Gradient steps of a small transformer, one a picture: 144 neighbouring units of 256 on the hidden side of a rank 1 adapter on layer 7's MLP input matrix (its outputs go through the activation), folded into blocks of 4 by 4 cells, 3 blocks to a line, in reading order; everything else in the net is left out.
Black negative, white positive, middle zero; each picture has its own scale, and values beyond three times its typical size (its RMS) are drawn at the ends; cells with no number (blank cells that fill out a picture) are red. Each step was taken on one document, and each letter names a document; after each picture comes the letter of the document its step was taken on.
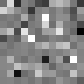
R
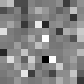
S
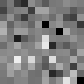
S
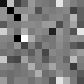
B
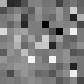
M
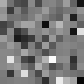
M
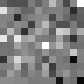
M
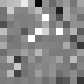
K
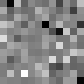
M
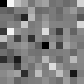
R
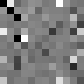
B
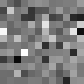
R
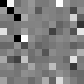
B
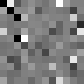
B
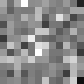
K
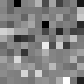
R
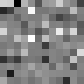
R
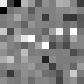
R
